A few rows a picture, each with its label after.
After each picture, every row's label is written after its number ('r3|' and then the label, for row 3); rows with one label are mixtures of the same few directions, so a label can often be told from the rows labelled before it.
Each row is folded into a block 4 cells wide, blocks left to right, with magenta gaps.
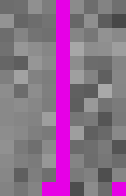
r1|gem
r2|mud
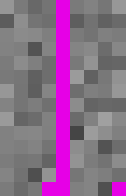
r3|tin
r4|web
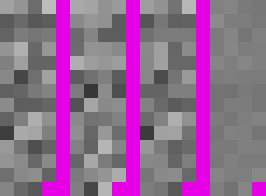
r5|web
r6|web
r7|web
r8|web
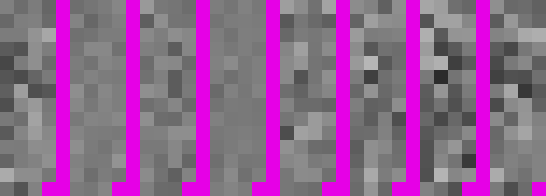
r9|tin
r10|gem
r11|tin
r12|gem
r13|web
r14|gem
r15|gem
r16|tin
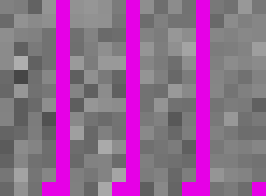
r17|gem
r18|web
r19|mud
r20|mud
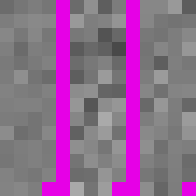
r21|web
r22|mud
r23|gem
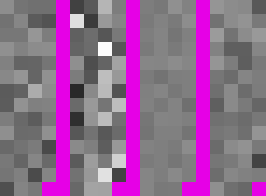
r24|mud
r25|tin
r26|mud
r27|gem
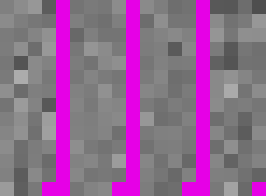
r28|gem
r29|gem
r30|tin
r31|web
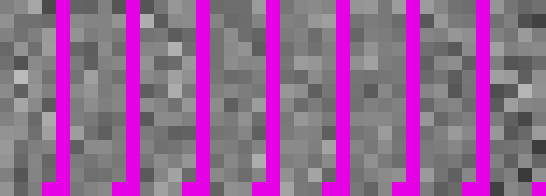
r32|gem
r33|web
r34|tin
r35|gem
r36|mud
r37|web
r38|tin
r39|mud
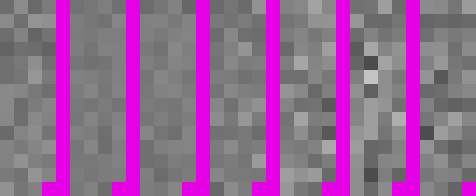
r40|mud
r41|web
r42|web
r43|gem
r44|mud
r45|gem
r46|web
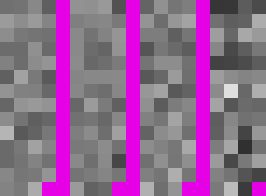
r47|web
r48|gem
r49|mud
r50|web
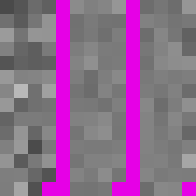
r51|web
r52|web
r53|gem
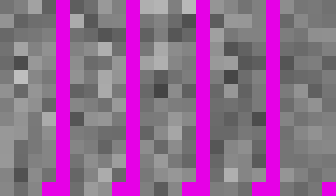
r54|gem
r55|tin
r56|web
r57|gem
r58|tin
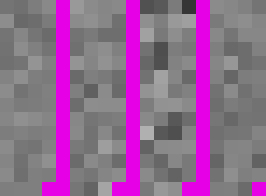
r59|gem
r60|web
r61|web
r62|gem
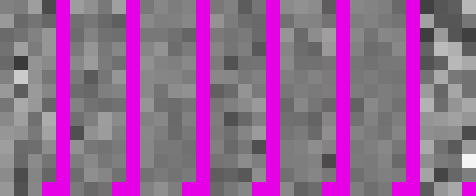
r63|gem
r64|web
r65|tin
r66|mud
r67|gem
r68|gem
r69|gem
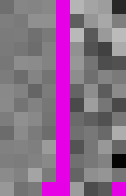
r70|mud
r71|gem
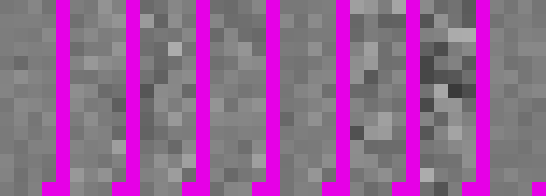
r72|gem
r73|mud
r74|tin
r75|gem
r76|tin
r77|web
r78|tin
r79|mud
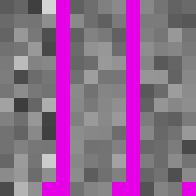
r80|gem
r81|gem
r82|mud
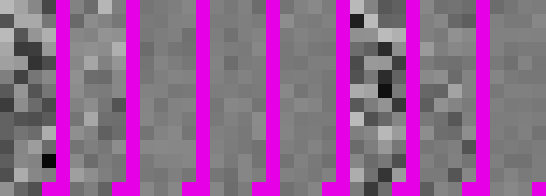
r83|gem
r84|mud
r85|mud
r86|gem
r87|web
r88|tin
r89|mud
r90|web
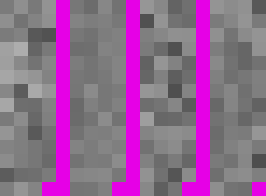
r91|tin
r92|tin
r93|tin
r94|gem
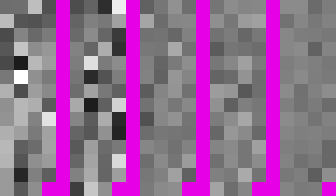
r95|gem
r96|gem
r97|tin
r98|mud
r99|tin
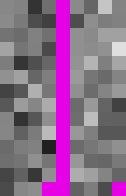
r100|mud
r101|mud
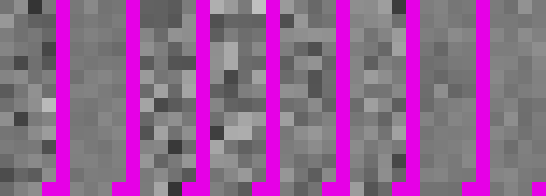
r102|mud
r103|mud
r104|web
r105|web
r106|tin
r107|gem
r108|tin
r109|mud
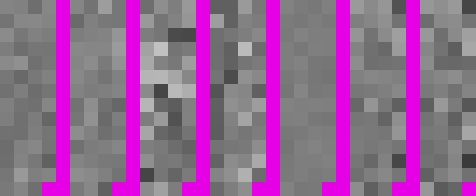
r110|gem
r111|mud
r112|tin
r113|tin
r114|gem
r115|gem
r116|gem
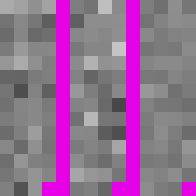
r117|web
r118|mud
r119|mud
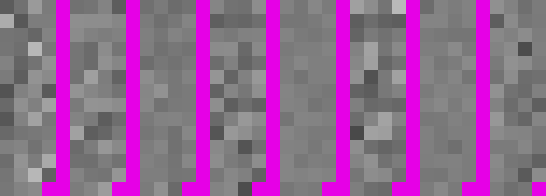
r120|tin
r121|web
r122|web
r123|web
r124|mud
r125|web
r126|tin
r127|tin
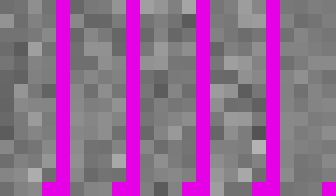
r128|tin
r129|gem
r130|web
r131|mud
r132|gem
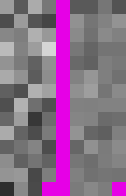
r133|mud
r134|web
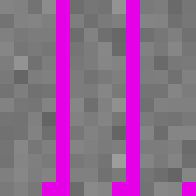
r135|gem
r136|gem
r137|mud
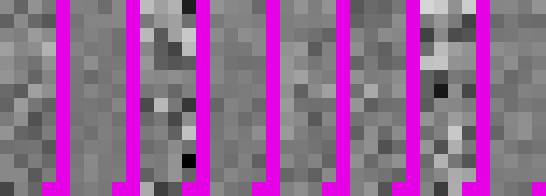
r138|mud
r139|gem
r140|gem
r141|gem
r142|tin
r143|web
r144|web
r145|web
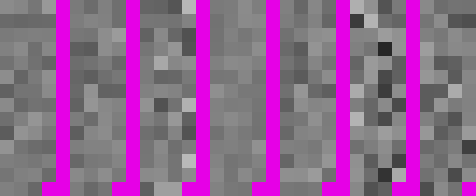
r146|web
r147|tin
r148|gem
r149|mud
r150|tin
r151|tin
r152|mud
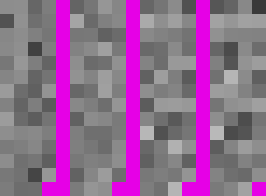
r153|tin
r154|tin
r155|web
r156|web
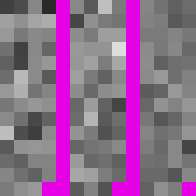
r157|web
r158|mud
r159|mud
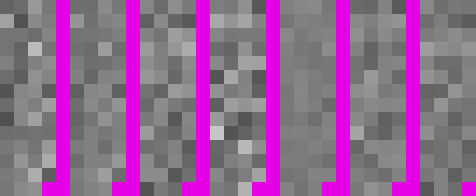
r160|tin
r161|tin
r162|mud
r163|web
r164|gem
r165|web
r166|mud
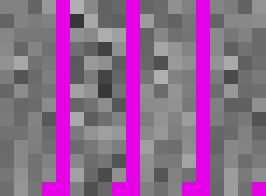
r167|gem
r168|tin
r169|gem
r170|gem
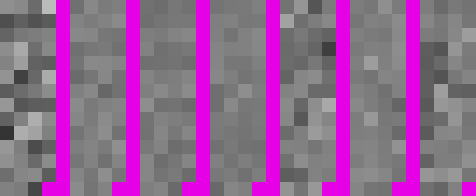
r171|web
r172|mud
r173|web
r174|mud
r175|mud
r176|mud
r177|tin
